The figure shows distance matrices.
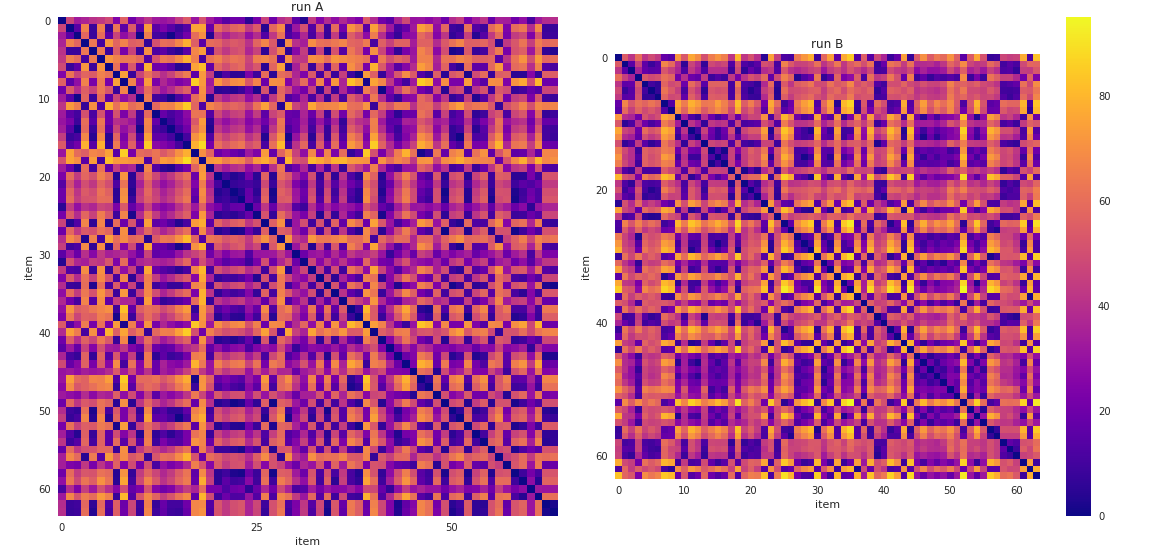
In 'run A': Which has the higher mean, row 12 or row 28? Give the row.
28
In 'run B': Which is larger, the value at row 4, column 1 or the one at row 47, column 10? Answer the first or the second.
the second
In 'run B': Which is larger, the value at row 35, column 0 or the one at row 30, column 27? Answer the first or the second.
the first
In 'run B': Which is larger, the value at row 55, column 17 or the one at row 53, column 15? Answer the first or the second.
the first
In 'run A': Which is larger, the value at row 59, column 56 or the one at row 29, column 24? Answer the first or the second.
the first
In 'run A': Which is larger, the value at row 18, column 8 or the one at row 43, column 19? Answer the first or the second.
the first
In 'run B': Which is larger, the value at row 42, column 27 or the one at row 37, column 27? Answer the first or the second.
the first
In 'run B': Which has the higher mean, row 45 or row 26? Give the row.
26
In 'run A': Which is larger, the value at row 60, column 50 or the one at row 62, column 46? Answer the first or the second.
the second
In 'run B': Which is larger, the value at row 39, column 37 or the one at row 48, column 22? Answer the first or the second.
the second
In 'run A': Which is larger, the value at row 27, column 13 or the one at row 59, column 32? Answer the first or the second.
the second
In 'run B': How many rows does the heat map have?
64
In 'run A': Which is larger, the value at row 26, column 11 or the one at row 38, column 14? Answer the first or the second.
the first
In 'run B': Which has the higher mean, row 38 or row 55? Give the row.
38
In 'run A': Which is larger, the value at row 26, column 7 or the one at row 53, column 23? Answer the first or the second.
the first
